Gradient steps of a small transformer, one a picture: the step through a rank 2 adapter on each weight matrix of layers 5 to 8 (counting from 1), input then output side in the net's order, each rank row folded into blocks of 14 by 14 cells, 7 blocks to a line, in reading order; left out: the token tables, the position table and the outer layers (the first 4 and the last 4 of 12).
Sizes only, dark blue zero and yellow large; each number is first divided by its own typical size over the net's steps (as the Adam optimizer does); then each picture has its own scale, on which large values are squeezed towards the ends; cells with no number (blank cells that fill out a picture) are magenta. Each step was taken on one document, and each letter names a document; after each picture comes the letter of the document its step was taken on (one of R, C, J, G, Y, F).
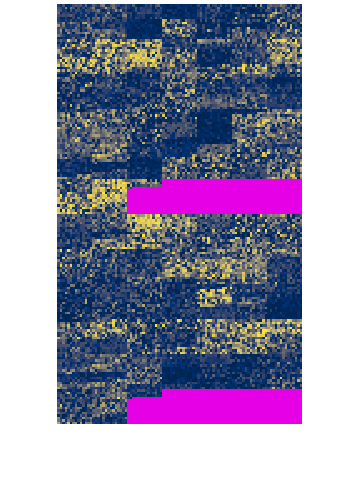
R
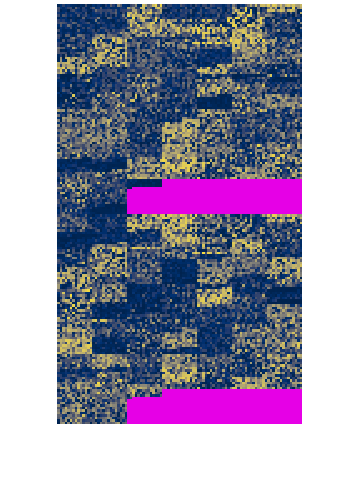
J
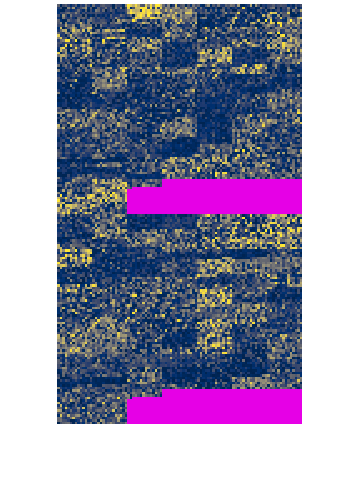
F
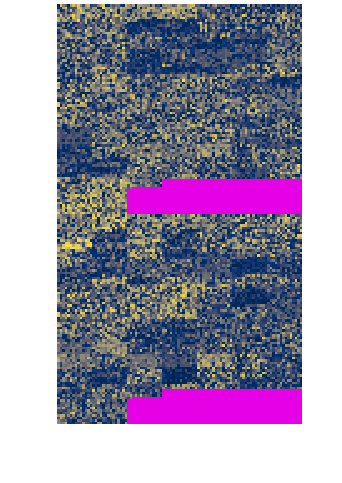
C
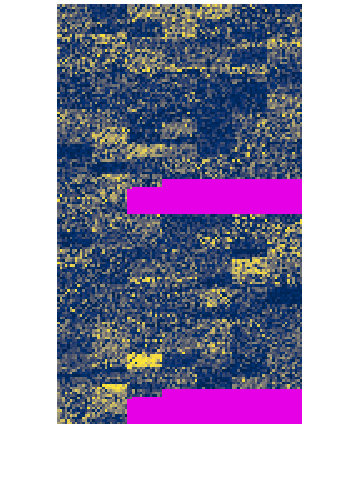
F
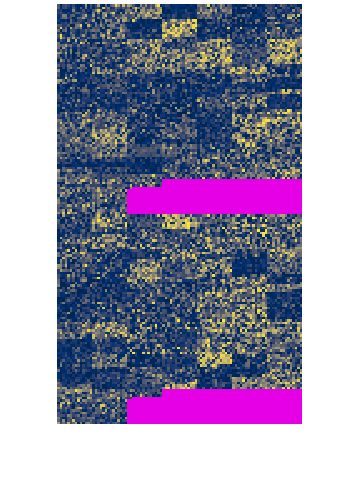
R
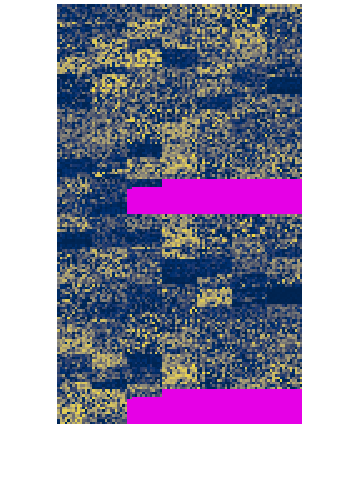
J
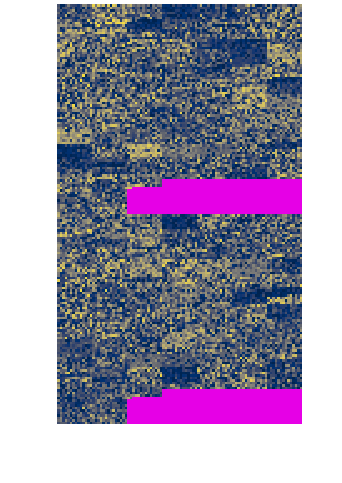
C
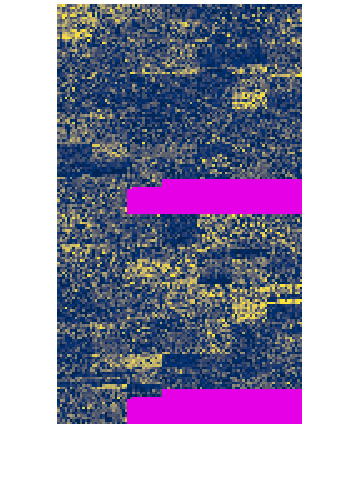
F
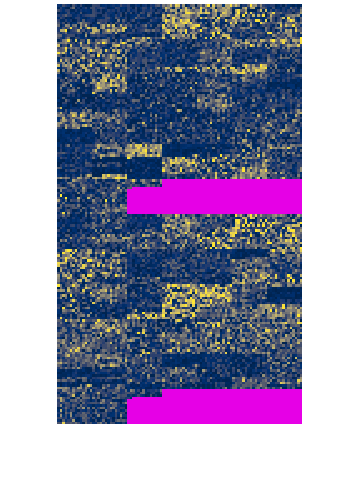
F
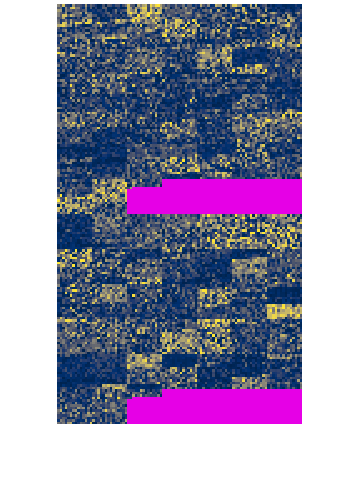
F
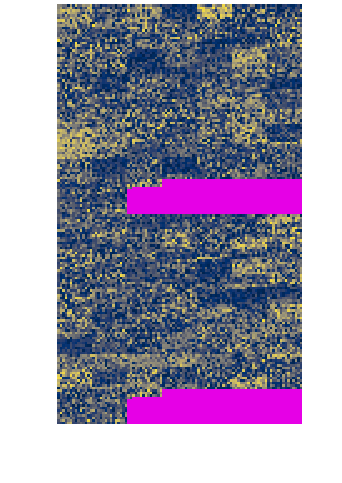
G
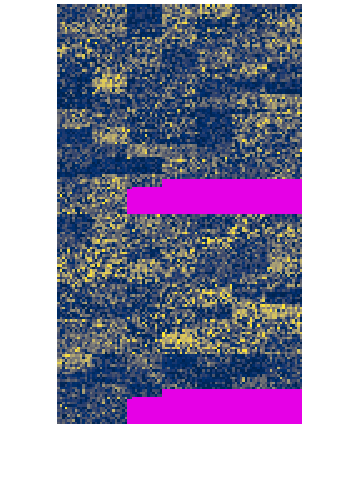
R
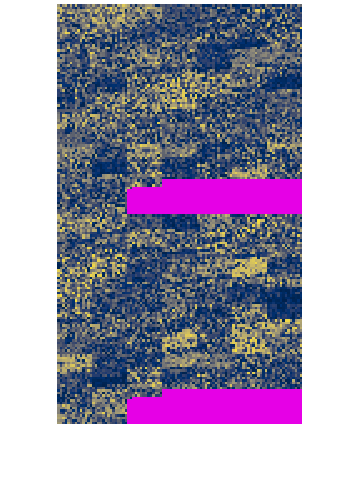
G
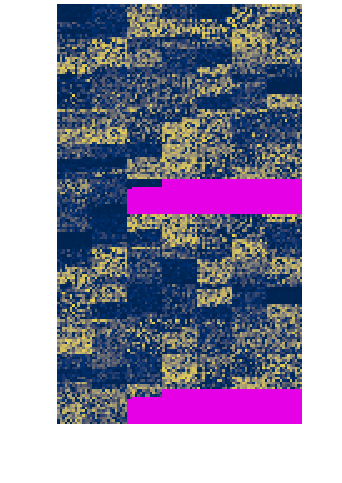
J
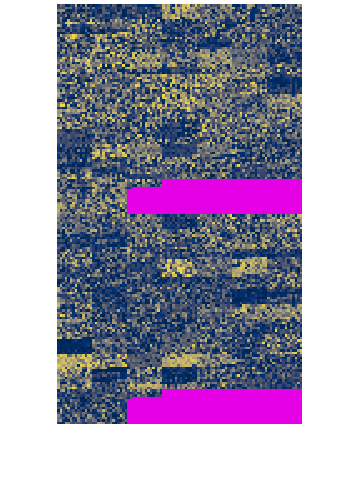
G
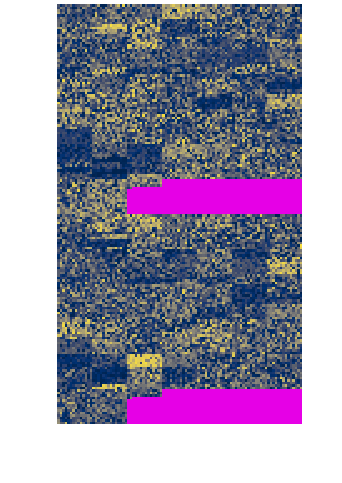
C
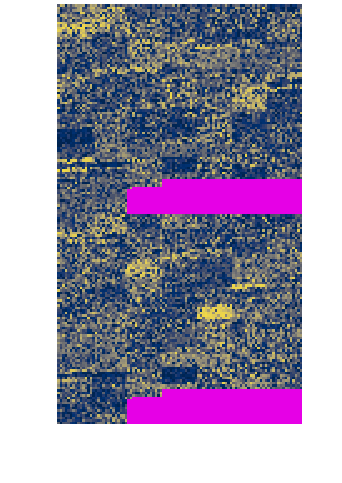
C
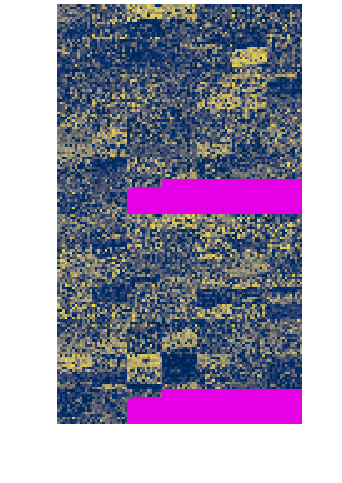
G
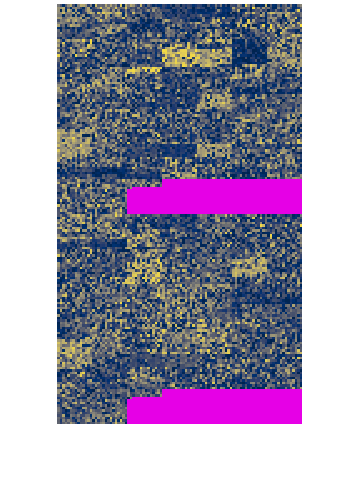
C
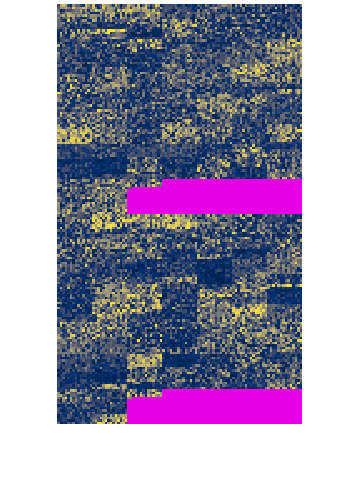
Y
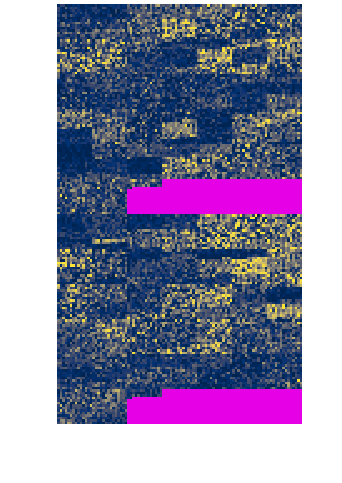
F
